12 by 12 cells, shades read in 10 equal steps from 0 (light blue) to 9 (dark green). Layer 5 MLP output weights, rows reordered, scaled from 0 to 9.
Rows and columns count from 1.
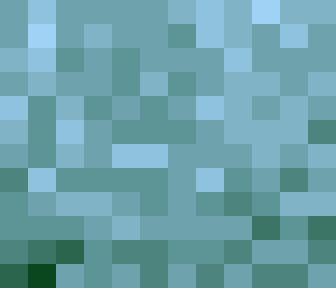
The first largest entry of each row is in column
1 7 3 5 2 12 2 1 9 10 3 2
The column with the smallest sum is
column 8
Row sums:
25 28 33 33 32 36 30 41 38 45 56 55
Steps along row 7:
up down up down same up same same down up down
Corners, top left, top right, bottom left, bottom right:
3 2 7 3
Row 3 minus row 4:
-1 -1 1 0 0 1 -1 0 -1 1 0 1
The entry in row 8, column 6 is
4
